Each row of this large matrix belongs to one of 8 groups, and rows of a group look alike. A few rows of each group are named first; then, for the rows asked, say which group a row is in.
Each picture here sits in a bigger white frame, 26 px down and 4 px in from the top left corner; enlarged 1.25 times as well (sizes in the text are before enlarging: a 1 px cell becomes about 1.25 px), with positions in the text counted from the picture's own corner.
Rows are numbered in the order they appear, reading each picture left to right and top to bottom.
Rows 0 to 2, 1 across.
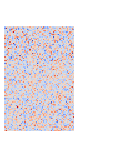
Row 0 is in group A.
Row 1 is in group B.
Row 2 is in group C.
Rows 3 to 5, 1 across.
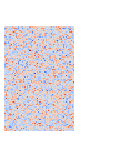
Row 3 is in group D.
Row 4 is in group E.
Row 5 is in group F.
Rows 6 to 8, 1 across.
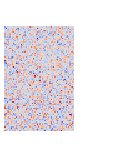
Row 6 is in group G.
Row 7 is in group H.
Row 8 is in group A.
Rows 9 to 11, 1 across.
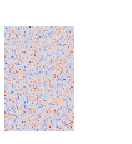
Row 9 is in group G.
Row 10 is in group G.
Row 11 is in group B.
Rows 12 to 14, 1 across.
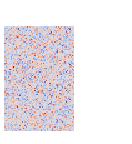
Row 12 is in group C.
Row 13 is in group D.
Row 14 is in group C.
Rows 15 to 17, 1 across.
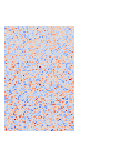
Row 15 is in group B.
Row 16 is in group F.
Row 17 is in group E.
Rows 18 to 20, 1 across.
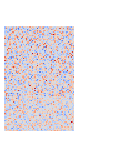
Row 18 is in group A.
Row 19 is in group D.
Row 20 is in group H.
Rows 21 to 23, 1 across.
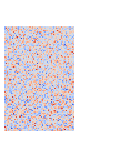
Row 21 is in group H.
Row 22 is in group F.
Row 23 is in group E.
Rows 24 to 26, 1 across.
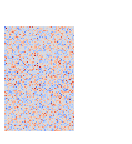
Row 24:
G
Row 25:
F
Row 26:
C
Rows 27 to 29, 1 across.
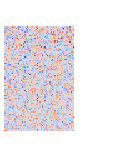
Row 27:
E
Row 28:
B
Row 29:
B
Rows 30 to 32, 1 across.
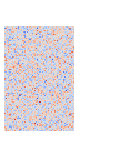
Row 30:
B
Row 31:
D
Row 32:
F
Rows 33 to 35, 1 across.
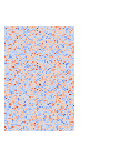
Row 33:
F
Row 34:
F
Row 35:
G
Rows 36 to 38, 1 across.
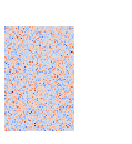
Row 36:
H
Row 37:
G
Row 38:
D
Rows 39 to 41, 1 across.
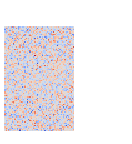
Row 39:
E
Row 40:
B
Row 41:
D
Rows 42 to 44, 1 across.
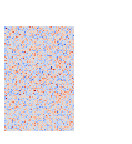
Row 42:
G
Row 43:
C
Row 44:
G
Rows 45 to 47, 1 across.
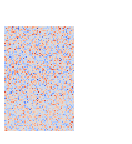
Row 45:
F
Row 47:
B
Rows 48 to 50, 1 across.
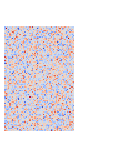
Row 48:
G
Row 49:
B
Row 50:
G
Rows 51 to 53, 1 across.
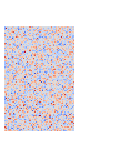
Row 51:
G
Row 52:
E
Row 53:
H
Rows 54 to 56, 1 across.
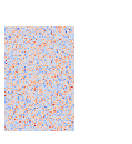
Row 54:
C
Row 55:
G
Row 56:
E
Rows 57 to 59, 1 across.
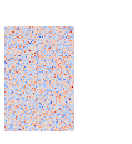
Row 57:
D
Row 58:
G
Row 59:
C
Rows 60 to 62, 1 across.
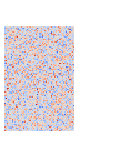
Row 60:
C
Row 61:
A
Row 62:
G
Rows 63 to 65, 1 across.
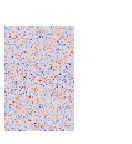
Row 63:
G
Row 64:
C
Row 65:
D
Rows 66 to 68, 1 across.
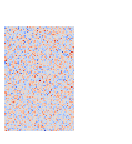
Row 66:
B
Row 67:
H
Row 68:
D
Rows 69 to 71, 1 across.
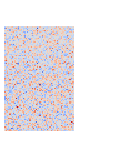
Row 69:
B
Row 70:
F
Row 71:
H
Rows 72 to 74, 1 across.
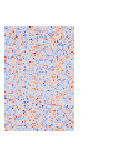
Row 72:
G
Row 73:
G
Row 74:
B
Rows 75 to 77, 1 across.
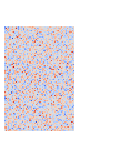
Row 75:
H
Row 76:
A
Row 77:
H
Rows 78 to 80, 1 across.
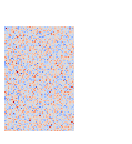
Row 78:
H
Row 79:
H
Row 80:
H
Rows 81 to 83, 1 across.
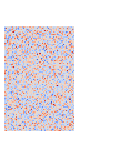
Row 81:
A
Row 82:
A
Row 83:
C
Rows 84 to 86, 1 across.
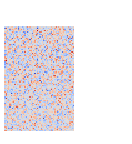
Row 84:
B
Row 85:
E
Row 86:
G
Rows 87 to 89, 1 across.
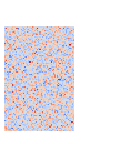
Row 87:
F
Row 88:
G
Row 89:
H
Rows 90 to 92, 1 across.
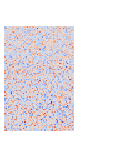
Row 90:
F
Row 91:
A
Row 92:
C
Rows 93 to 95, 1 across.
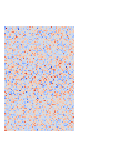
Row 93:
G
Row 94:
C
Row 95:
B
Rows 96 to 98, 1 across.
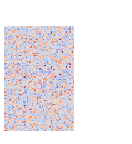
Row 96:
C
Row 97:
C
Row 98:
B
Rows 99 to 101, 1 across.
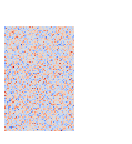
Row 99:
G
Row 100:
A
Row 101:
A
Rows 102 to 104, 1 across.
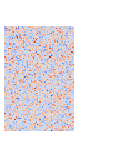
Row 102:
H
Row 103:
E
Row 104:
F
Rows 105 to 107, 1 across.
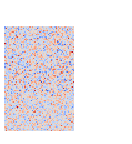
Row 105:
G
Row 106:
E
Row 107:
H
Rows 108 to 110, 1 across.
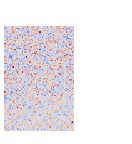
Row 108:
F
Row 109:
A
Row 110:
H
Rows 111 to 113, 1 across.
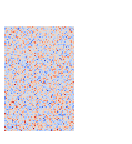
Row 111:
D
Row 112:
E
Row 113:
G
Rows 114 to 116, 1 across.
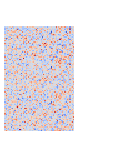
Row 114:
C
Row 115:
C
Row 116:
C
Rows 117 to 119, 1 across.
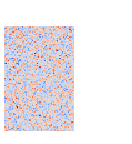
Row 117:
D
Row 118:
F
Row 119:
H
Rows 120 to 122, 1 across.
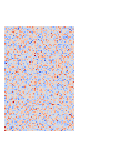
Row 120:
D
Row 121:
G
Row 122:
A
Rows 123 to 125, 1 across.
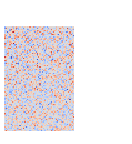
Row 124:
F
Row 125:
C
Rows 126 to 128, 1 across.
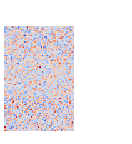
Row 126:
E
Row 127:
F
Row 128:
A
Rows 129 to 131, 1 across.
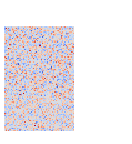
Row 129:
H
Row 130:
C
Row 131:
D
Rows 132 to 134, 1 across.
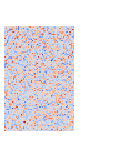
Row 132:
A
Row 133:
E
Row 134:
G
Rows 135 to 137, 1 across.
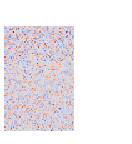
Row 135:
A
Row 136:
B
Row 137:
A
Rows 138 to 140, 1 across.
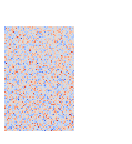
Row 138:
H
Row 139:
G
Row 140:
A
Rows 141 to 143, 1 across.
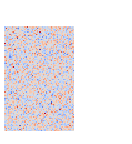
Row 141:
F
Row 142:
A
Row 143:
C
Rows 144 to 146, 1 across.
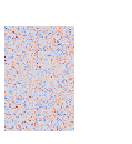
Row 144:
G
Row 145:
F
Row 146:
G
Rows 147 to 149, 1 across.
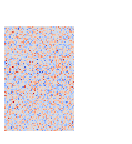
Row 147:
D
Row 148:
G
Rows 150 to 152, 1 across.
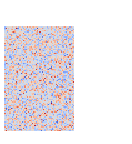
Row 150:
F
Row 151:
C
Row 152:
C
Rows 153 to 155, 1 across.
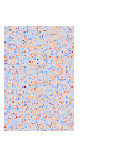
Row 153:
B
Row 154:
G
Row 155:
A
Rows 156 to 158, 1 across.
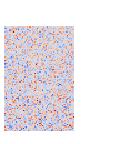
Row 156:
A
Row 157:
E
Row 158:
F
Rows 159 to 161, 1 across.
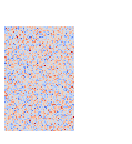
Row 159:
H
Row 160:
B
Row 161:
E
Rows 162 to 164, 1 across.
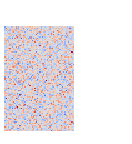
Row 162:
H
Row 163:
D
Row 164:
H
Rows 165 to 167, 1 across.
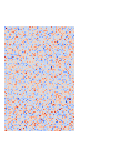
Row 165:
G
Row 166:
C
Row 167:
C
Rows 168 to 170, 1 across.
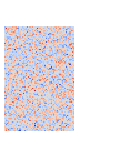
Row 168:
F
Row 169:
C
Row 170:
D
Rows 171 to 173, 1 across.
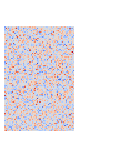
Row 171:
H
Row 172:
G
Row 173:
F
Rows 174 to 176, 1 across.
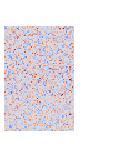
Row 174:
F
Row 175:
A
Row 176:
F
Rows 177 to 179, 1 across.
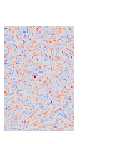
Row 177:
B
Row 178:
H
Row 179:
C
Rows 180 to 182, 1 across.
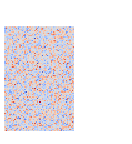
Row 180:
E
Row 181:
F
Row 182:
F
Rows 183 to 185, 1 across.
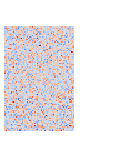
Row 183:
H
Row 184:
A
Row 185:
D
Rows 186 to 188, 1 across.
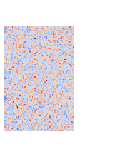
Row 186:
E
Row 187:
D
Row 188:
H
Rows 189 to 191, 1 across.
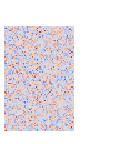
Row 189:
B
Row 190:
H
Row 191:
B
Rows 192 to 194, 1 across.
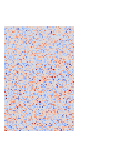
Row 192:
C
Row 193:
C
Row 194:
F
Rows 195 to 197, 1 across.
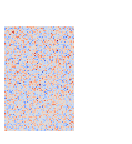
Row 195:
D
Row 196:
F
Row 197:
B
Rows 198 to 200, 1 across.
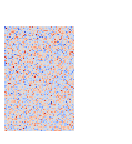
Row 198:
G
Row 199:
H
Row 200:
C
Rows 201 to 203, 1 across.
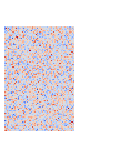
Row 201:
H
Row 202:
A
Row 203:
B
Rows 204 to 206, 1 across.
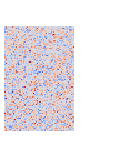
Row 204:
E
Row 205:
G
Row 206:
F
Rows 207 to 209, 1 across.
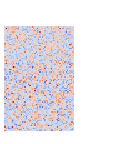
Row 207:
F
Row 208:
D
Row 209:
G
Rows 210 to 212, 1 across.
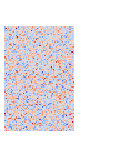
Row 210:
H
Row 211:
C
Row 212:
F
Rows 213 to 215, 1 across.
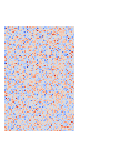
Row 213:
B
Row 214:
B
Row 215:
H
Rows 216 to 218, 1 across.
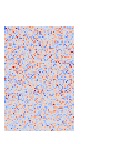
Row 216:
H
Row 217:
D
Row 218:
E
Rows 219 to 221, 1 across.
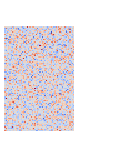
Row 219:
C
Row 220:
D
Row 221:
G
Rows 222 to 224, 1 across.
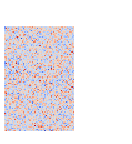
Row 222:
H
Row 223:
H
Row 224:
D
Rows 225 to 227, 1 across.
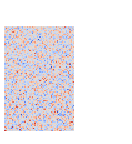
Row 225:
D
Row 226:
C
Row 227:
G
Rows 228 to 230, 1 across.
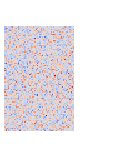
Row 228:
E
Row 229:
B
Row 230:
D
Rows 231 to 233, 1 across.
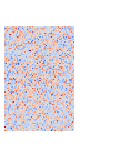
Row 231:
D
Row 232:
A
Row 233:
A
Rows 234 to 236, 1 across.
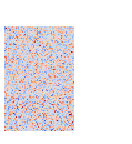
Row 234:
H
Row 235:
E
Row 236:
A
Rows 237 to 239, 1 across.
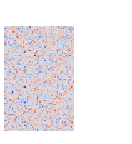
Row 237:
D
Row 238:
G
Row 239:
B
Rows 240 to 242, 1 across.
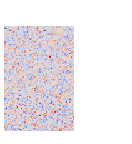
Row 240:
B
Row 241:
D
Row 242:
C
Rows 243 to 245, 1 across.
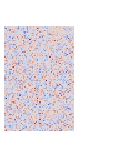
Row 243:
B
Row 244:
D
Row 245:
F
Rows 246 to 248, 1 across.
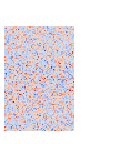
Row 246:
A
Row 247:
C
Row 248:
A
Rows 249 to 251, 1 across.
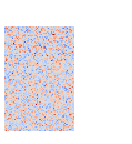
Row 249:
E
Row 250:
B
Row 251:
F
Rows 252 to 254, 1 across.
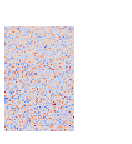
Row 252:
D
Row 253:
A
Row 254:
E
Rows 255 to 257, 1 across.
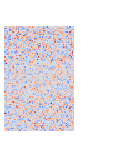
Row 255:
A
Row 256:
G
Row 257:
D
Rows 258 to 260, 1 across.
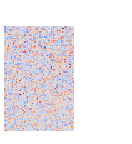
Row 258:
E
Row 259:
C
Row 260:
B
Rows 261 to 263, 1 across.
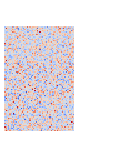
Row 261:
F
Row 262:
D
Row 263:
H
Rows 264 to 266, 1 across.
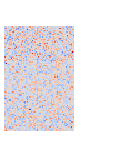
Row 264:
A
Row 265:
G
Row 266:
B
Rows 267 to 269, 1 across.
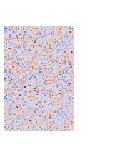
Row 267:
H
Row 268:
D
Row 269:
H
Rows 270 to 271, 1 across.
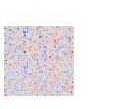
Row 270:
B
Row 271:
B
